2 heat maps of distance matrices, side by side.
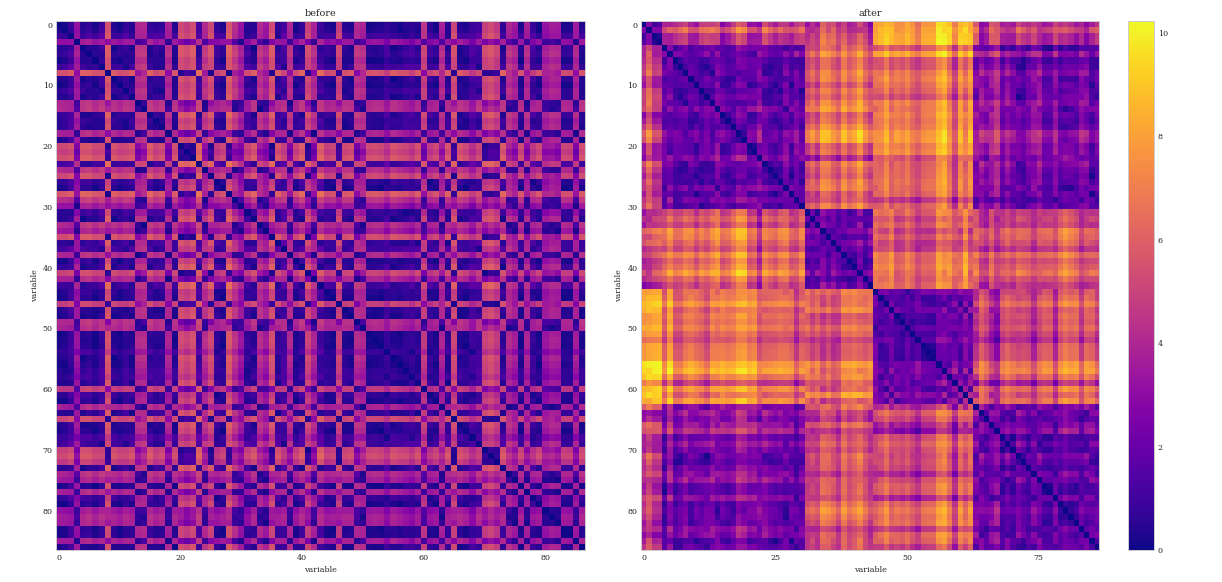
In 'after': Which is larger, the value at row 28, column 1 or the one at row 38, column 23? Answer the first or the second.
the second
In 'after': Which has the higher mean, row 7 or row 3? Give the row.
3
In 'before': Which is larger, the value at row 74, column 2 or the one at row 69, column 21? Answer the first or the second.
the second
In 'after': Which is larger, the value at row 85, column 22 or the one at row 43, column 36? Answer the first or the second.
the second
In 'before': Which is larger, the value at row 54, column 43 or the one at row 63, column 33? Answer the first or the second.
the first
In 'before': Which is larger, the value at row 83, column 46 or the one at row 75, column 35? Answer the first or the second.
the first
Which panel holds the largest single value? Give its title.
after
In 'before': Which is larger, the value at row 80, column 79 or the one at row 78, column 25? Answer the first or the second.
the second
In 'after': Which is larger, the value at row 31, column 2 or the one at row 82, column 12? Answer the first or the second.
the first
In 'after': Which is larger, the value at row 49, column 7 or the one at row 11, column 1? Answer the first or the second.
the second
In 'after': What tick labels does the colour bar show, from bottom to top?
0, 2, 4, 6, 8, 10
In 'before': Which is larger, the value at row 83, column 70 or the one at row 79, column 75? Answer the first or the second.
the first
